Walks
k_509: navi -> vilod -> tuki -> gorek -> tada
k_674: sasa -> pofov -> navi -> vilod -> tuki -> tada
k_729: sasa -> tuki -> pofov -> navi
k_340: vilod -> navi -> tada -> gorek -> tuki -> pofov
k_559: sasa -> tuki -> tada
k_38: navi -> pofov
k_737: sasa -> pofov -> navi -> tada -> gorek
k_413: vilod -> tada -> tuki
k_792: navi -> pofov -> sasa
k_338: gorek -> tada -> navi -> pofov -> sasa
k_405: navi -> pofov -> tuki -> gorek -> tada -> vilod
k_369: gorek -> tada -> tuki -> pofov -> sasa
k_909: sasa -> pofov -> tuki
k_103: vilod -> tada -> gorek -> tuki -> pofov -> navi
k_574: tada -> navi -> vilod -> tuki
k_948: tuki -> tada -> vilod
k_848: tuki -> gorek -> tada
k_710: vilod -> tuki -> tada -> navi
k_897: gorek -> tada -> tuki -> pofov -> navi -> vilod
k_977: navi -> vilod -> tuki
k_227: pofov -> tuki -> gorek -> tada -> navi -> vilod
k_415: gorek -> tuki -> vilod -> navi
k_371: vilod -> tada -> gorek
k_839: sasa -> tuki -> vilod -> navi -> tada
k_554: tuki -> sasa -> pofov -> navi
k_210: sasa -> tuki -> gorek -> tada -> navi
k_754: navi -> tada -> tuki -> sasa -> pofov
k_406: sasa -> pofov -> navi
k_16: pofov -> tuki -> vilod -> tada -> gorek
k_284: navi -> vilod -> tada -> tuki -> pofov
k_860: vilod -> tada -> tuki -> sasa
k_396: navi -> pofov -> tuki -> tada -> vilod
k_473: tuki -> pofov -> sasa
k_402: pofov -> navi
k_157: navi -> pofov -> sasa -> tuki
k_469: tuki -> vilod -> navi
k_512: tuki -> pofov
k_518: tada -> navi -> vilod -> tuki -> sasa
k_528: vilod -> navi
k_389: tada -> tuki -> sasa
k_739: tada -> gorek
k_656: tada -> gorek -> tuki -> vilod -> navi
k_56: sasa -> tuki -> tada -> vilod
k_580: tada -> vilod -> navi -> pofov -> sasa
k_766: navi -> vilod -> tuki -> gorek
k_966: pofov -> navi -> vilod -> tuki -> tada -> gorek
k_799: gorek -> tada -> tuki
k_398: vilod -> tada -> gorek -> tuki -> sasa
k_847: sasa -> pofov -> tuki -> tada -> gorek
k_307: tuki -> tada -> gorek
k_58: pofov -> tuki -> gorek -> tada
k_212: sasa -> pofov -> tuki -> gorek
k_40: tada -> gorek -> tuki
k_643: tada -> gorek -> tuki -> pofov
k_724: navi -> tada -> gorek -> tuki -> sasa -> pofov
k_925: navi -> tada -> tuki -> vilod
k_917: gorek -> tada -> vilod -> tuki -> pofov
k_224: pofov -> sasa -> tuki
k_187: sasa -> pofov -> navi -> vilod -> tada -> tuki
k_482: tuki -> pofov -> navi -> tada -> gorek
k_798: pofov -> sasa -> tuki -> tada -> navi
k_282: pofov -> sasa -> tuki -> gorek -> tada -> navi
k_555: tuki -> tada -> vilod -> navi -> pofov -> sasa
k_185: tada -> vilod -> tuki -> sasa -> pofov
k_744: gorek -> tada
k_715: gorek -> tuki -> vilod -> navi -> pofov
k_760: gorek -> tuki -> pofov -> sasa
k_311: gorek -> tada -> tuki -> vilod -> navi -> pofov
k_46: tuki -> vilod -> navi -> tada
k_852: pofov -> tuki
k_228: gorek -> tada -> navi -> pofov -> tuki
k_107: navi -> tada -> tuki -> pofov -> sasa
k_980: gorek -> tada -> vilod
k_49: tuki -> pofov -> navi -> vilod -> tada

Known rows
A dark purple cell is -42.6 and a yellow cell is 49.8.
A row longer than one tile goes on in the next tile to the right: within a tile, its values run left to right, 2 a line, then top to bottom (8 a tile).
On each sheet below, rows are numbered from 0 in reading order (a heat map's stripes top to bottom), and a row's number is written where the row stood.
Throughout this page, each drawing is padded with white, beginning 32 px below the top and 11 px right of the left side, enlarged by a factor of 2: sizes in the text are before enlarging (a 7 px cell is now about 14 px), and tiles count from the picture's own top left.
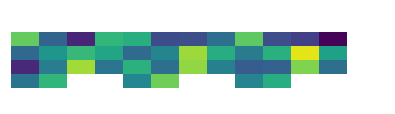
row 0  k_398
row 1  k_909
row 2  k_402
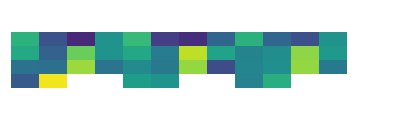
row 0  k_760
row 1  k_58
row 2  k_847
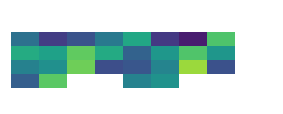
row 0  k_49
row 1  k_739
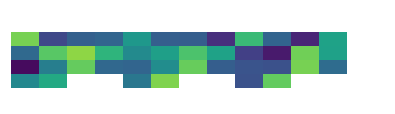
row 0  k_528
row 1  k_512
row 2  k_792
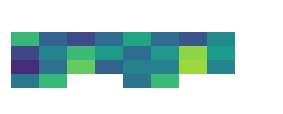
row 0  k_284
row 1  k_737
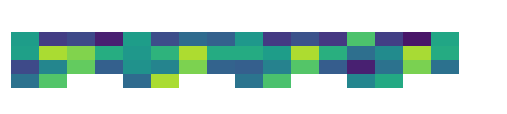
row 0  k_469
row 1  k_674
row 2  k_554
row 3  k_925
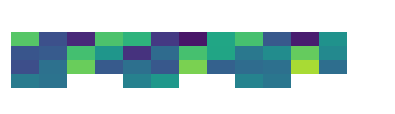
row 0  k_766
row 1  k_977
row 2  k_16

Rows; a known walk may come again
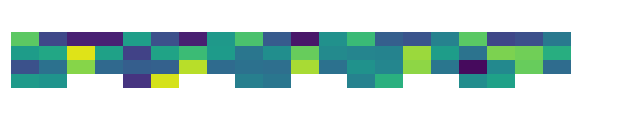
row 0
k_282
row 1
k_580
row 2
k_16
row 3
k_212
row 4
k_710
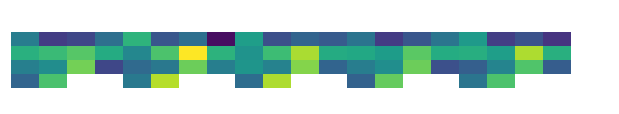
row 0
k_46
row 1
k_406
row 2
k_674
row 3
k_49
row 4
k_554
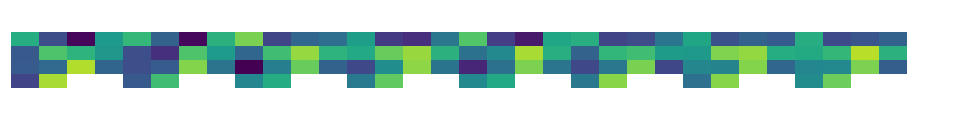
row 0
k_518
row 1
k_107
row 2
k_528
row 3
k_948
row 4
k_925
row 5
k_185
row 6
k_839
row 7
k_559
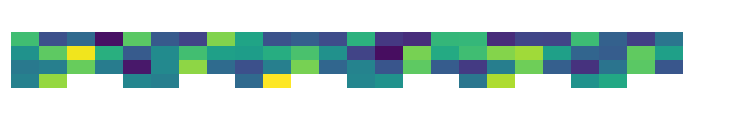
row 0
k_729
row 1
k_371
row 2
k_715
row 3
k_157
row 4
k_415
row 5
k_724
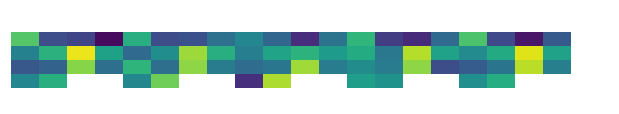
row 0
k_402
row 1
k_909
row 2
k_555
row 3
k_58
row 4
k_227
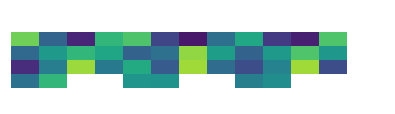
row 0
k_398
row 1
k_852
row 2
k_739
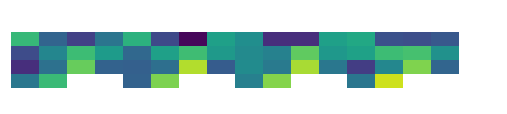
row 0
k_284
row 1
k_389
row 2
k_228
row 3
k_917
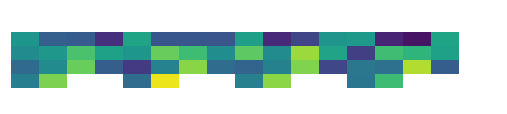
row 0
k_512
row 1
k_311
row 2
k_744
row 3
k_574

